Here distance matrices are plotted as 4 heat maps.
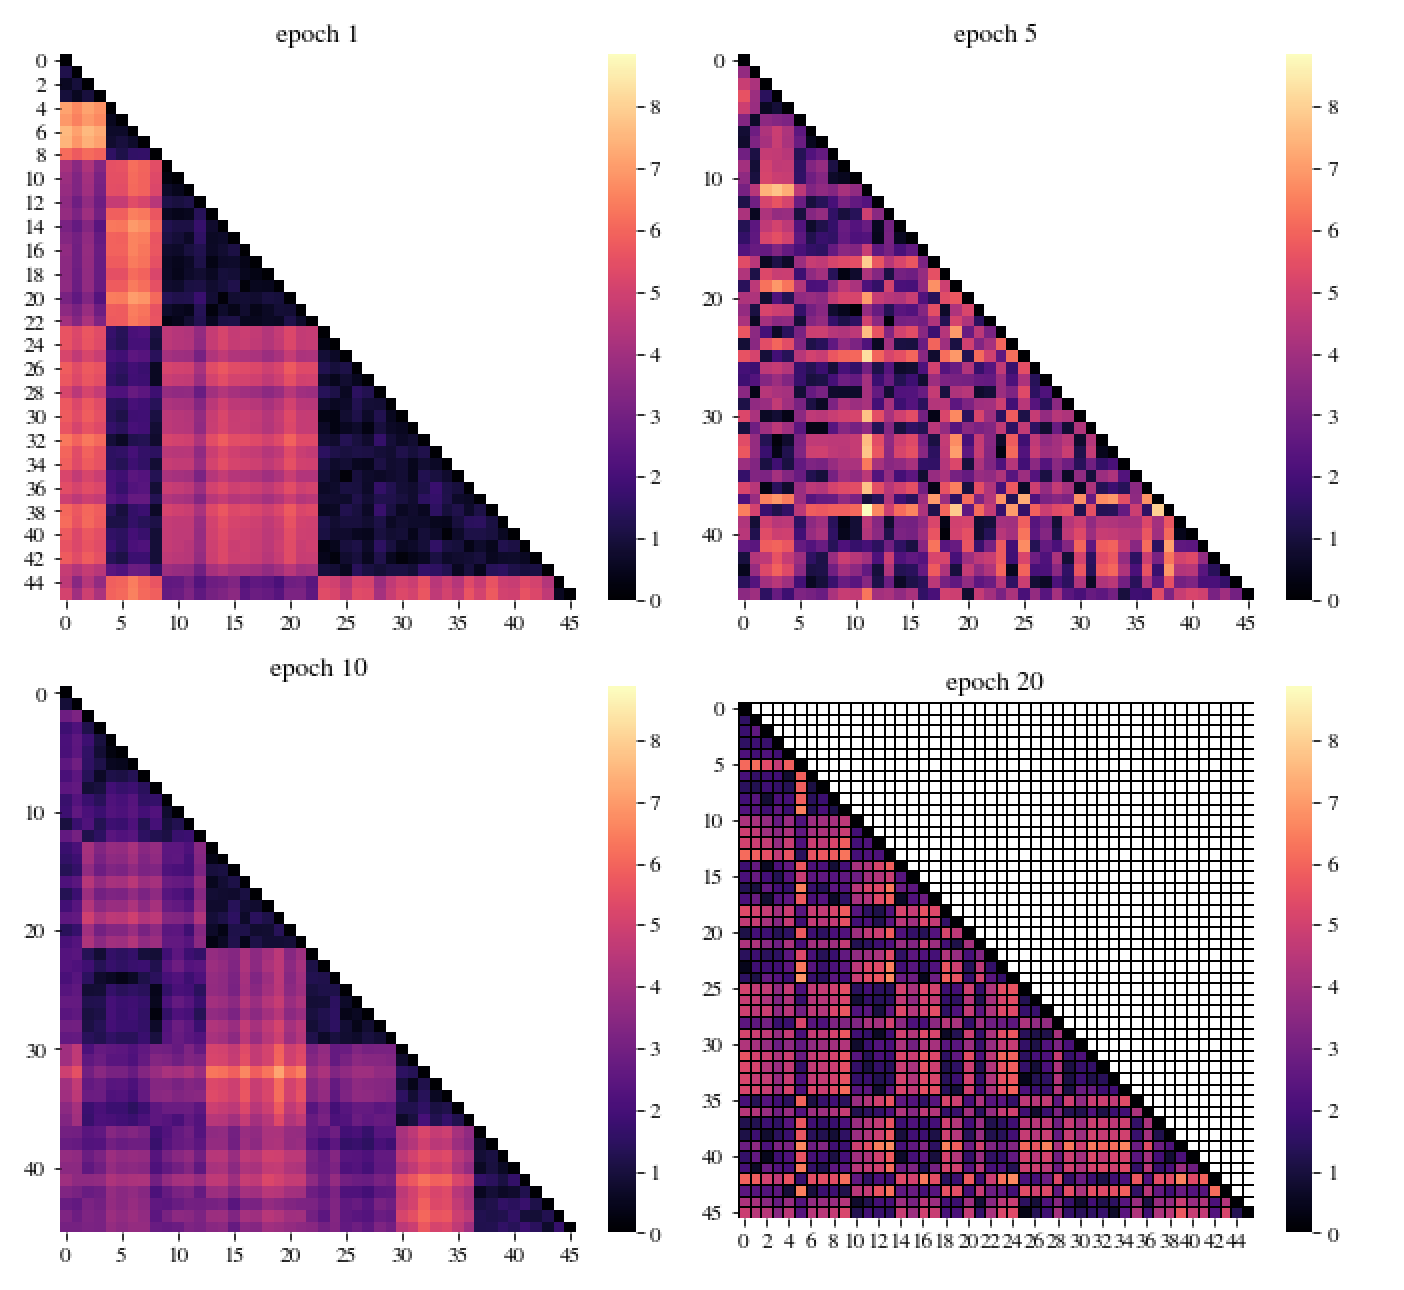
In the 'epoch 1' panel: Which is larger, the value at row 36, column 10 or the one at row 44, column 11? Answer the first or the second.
the first
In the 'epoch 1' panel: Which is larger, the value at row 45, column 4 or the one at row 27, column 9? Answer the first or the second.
the first
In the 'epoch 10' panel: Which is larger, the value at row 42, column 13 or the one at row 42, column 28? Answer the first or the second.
the first
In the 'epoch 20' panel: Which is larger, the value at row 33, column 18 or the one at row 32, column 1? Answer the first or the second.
the second
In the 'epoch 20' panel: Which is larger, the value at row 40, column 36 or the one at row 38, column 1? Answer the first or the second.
the first
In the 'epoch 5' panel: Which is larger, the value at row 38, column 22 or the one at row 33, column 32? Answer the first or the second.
the first
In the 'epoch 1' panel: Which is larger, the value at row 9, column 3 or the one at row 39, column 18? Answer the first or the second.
the second
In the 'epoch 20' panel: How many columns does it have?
46
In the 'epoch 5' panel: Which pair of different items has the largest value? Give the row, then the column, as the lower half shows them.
38, 11
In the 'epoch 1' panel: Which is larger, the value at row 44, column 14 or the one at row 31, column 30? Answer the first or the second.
the first
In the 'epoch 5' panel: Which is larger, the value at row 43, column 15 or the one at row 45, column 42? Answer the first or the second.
the second
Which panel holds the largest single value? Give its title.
epoch 5
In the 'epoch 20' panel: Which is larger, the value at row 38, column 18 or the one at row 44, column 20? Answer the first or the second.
the first
